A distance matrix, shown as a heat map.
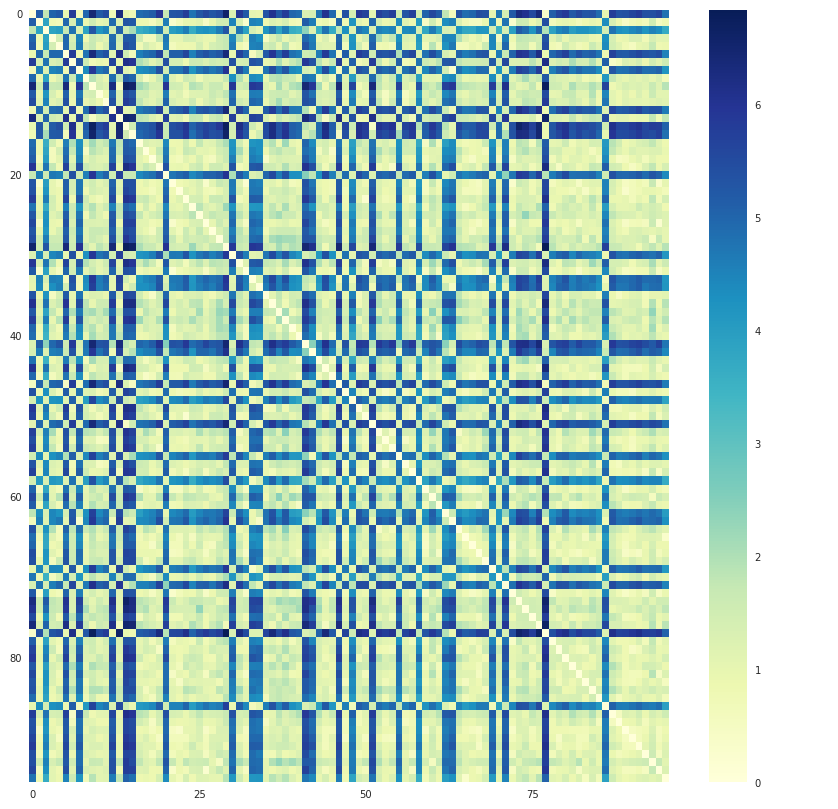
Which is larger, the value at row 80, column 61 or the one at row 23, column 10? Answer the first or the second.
the first
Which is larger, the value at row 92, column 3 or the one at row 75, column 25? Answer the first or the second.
the second
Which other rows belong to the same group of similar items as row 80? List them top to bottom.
1, 3, 4, 6, 8, 9, 10, 11, 13, 16, 17, 18, 19, 21, 22, 23, 24, 25, 26, 27, 28, 29, 31, 32, 35, 36, 37, 38, 39, 40, 43, 44, 45, 47, 49, 50, 52, 53, 54, 56, 57, 59, 60, 61, 64, 65, 66, 67, 68, 70, 72, 73, 74, 75, 76, 78, 79, 81, 82, 83, 84, 85, 87, 88, 89, 90, 91, 92, 93, 94, 95
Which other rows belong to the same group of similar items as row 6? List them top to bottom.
1, 3, 4, 8, 9, 10, 11, 13, 16, 17, 18, 19, 21, 22, 23, 24, 25, 26, 27, 28, 29, 31, 32, 35, 36, 37, 38, 39, 40, 43, 44, 45, 47, 49, 50, 52, 53, 54, 56, 57, 59, 60, 61, 64, 65, 66, 67, 68, 70, 72, 73, 74, 75, 76, 78, 79, 80, 81, 82, 83, 84, 85, 87, 88, 89, 90, 91, 92, 93, 94, 95
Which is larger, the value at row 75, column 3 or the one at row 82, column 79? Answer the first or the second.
the first
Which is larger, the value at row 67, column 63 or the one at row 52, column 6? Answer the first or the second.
the first
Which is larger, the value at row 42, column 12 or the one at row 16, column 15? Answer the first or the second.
the second
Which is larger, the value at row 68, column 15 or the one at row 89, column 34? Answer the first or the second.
the first
